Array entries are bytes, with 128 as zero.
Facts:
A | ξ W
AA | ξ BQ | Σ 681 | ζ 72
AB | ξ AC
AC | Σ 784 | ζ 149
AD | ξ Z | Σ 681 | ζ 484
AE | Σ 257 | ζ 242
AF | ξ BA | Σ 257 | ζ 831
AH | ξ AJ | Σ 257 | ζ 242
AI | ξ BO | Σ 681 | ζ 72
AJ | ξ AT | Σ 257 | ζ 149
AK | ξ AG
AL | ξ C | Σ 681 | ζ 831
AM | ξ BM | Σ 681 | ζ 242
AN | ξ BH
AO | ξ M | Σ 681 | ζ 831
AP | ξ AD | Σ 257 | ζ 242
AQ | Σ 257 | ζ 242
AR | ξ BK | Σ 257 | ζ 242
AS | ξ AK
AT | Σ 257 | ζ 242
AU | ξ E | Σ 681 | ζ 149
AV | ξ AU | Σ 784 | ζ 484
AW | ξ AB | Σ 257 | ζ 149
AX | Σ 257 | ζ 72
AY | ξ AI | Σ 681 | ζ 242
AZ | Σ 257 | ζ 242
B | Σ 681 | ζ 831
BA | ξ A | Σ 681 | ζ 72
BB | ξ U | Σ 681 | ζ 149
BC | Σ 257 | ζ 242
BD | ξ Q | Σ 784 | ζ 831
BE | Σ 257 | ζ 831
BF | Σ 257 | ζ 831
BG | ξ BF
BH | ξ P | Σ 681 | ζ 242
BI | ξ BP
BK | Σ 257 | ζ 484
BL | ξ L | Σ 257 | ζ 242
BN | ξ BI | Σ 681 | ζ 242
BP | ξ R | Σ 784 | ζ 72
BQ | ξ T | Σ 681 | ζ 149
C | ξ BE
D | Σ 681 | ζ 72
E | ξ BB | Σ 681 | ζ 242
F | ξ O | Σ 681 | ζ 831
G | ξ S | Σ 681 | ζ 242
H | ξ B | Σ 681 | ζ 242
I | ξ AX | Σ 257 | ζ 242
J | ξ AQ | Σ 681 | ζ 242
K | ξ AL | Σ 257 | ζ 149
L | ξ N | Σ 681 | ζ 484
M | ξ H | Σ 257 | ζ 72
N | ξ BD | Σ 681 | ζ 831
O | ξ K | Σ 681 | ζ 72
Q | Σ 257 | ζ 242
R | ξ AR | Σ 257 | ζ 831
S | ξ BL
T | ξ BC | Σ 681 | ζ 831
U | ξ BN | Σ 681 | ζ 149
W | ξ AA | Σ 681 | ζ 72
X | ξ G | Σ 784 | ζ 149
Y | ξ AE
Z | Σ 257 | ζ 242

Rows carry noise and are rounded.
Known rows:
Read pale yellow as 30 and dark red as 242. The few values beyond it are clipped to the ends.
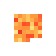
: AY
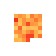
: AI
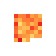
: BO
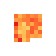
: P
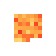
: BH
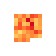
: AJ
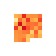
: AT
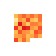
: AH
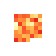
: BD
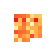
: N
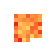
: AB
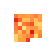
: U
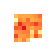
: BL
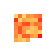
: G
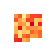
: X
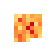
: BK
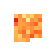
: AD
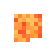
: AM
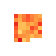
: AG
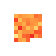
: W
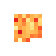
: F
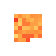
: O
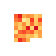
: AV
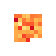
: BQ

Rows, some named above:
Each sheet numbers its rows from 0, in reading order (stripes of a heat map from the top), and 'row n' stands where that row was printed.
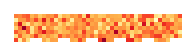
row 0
AF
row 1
B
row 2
M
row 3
BP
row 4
X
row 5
AR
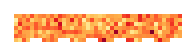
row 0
AZ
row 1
AJ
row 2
AO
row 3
BP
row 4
A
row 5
AC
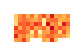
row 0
BC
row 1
Q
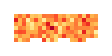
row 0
AO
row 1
AF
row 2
AX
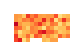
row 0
S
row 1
B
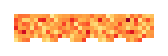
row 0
E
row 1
L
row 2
U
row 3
L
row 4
T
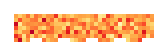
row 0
BI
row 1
AL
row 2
BN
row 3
R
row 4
U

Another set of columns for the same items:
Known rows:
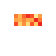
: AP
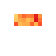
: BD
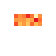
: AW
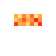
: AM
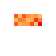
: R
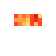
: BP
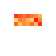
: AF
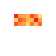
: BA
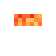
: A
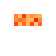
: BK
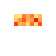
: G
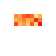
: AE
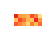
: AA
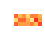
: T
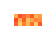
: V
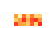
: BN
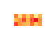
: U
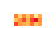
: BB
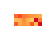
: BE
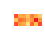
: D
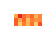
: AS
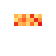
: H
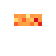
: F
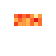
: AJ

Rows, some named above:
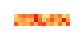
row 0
BD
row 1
G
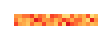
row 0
AC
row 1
AR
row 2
BQ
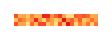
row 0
AI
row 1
M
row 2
S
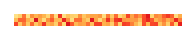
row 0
L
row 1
H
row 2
N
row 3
E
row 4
BP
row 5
I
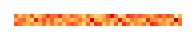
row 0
BQ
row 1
A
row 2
O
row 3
BL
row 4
AF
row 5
K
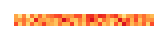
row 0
AD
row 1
X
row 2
AV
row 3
M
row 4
BI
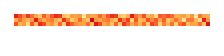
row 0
AX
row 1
BC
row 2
AL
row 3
BC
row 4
C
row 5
S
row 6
B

